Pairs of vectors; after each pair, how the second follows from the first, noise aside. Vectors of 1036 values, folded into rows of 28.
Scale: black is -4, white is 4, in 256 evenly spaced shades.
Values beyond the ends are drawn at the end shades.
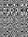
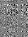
sign-scrambled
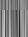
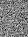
shuffled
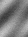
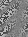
sign-scrambled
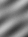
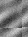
wrapped around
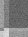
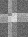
wrapped around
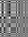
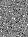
shuffled
